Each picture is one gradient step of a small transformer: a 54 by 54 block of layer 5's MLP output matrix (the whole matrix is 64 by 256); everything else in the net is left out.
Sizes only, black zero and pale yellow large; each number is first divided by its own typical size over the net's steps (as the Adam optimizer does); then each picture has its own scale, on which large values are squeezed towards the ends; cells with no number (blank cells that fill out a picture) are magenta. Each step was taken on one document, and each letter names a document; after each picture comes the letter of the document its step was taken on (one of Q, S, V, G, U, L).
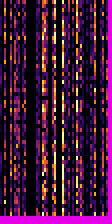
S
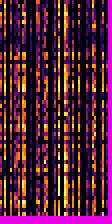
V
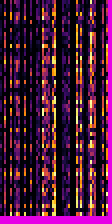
S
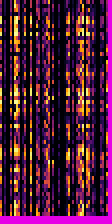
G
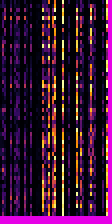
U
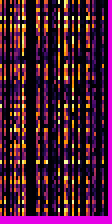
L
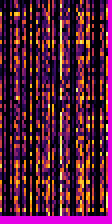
G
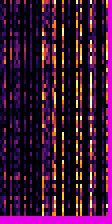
U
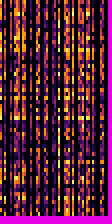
V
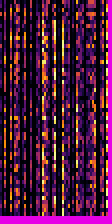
S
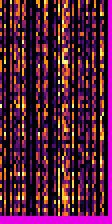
L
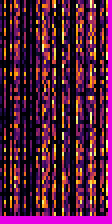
S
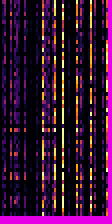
U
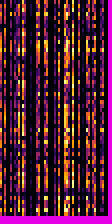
L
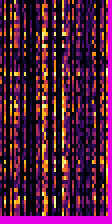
S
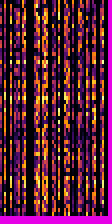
V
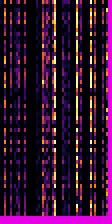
U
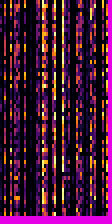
S
